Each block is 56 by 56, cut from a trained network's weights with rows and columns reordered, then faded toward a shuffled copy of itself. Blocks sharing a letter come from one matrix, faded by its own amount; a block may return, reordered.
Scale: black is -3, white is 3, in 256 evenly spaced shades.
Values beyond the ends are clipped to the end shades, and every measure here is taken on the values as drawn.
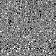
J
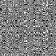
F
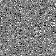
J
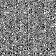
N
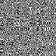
F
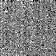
N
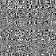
F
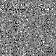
J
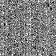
N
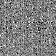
N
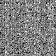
N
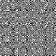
F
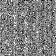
N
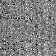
N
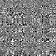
F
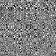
F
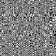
F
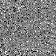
J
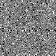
J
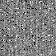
N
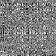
F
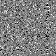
J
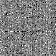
N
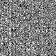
N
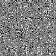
J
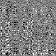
F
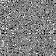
J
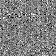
N
